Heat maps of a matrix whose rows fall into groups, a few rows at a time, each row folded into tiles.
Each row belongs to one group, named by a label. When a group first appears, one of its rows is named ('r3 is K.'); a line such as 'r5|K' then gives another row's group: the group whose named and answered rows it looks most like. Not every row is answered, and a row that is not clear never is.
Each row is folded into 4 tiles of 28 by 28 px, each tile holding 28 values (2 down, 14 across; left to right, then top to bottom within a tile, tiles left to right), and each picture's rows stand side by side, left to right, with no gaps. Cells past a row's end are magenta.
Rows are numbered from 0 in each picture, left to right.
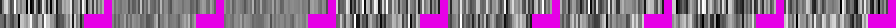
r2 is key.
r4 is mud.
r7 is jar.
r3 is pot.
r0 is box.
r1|key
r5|key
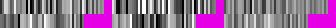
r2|box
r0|box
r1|pot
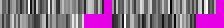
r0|key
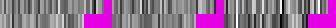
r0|jar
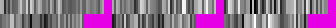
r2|box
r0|pot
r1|mud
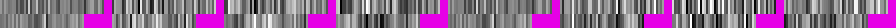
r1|box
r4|key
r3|pot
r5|mud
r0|key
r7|mud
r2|box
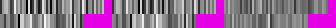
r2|key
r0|box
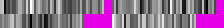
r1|jar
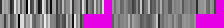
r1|key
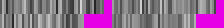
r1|key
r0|jar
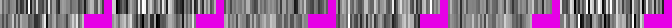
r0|key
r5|pot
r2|jar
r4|jar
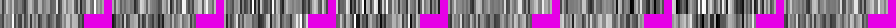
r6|pot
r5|jar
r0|mud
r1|mud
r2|key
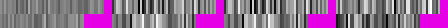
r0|key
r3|mud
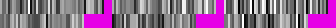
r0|key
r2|pot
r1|mud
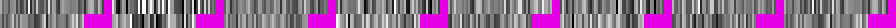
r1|pot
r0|key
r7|key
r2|jar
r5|jar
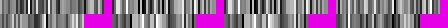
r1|box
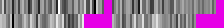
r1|box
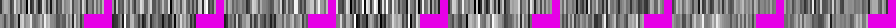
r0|box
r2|mud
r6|box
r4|box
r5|key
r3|pot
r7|key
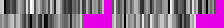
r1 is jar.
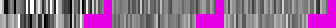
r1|key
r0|pot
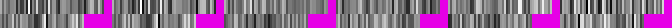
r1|key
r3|jar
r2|pot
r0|key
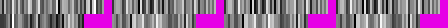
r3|box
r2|box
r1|box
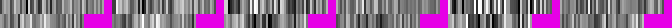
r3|pot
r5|key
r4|pot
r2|pot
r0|box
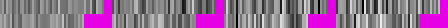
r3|box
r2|jar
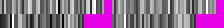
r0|mud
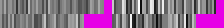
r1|pot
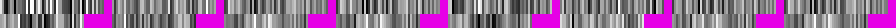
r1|mud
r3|box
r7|box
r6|box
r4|pot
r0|pot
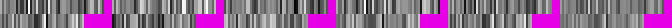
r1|mud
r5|key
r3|key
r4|key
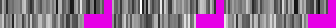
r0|jar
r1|key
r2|jar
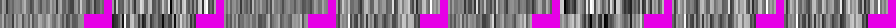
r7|mud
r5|pot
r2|key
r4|key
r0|jar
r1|mud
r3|mud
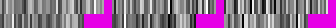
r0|mud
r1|mud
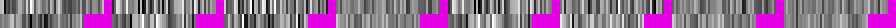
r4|box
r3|jar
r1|box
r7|jar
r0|pot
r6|jar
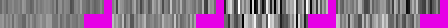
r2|box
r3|jar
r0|jar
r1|jar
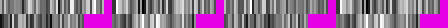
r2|pot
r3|box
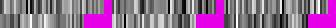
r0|box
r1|jar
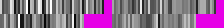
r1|key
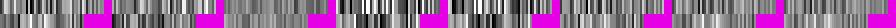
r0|box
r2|jar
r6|box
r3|pot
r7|box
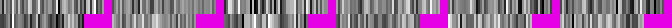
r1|box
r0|mud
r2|box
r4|jar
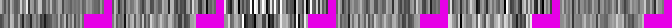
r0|pot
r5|jar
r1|jar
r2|pot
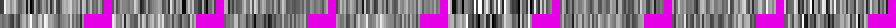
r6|mud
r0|box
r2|pot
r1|jar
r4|pot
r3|box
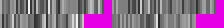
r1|key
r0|key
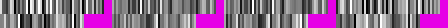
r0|pot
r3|box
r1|key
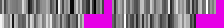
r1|mud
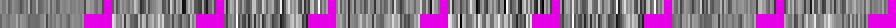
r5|mud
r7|box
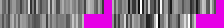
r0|key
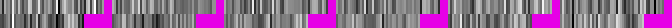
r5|jar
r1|pot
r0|mud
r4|mud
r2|key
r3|key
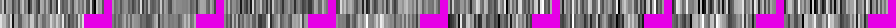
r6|box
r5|mud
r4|mud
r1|key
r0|jar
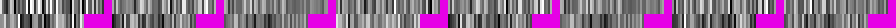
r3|jar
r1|mud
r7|pot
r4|mud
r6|mud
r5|pot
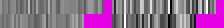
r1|mud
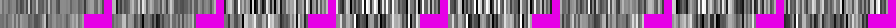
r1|pot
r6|pot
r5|key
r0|key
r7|mud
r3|pot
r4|pot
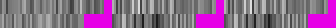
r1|pot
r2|pot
